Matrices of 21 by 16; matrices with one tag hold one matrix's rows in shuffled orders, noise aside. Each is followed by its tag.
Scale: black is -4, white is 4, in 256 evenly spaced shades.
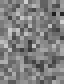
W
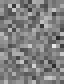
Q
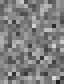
Q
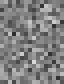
Q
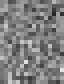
W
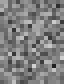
Q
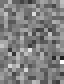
W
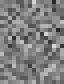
Q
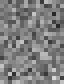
Q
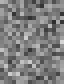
W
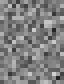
Q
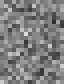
W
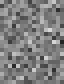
Q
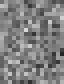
W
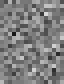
Q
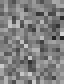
W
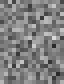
Q
